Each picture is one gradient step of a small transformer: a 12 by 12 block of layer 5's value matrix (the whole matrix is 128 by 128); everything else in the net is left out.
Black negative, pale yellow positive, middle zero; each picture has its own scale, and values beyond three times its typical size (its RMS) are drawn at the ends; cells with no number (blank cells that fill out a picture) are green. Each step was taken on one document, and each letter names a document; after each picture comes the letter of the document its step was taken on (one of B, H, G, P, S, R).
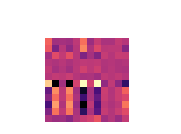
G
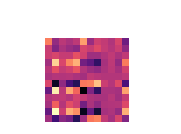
G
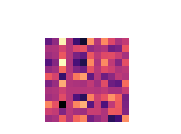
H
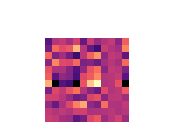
G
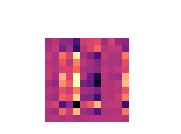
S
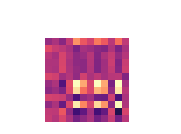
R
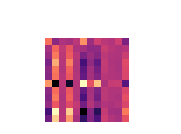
G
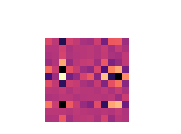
H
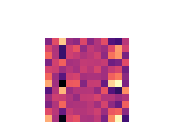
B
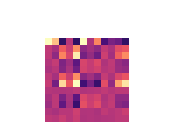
S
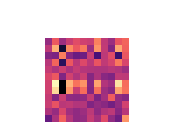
R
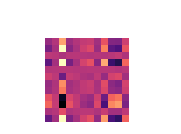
H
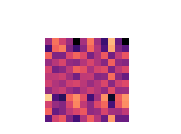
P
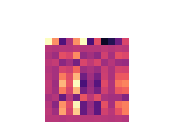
S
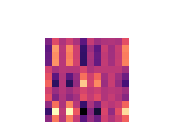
G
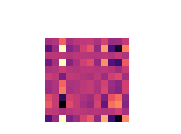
H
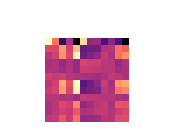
S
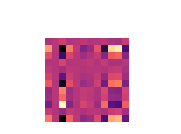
B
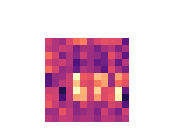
R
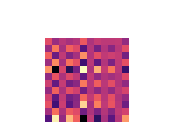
G
